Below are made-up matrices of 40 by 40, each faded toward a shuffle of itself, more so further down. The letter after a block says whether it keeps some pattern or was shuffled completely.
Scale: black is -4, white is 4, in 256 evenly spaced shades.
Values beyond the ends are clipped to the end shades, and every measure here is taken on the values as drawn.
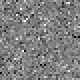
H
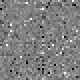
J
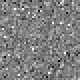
H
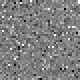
H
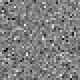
H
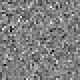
J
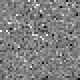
H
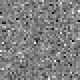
H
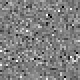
H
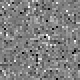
J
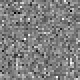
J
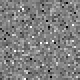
H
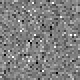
H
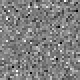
H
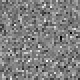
H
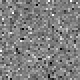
J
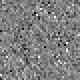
H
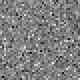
H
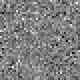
J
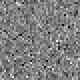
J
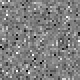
J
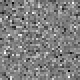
J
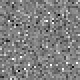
H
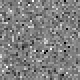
H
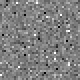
H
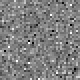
J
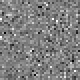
J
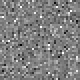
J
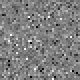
H
